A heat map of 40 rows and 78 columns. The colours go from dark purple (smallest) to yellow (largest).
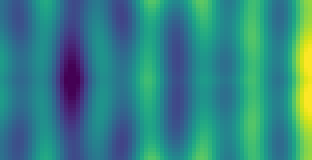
Mirror symmetry: top to bottom. Lone odd cells: none. Ninth with the lowest average: middle left. Slope: up to the right. Stripes: upright, repeating 6 times.
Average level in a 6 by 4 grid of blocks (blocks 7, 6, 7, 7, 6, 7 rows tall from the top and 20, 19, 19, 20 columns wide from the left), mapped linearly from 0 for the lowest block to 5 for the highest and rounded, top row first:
1 1 3 4 | 0 2 2 5 | 0 2 1 5 | 0 2 1 5 | 0 2 2 5 | 1 1 3 4
